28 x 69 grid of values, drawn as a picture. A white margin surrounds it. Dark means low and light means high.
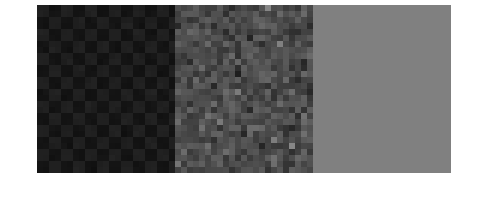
The table splits into one row of 3 panels. Panel 1,1: very low, checkered, faint in contrast. Panel 1,2: low, fine-grained. Panel 1,3: middling, flat.
